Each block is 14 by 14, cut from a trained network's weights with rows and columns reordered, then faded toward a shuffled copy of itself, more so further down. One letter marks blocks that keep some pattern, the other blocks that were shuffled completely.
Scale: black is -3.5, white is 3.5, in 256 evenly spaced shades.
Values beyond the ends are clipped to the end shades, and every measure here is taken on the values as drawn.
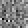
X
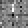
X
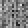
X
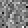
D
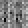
X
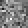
D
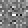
X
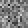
X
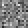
X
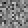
D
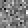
D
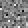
D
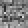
X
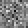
D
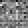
X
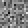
D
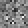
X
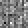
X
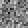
D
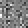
X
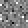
D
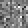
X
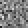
D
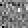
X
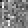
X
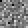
D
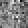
X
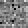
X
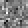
X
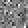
D
